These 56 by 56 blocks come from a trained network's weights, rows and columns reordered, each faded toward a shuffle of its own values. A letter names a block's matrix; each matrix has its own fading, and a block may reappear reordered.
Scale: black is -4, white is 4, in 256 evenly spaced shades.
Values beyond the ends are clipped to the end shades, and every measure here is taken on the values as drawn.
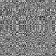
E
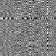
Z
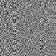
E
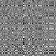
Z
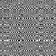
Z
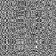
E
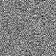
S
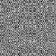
E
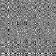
Z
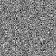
S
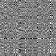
Z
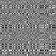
Z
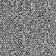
S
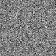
S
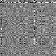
Z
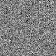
S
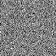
S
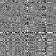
Z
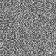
S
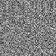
S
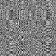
E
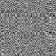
E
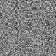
S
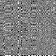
Z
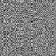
E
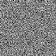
S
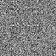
S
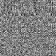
S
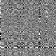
Z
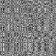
E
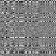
Z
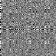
Z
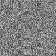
S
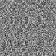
S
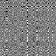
Z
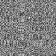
S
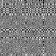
Z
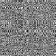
E
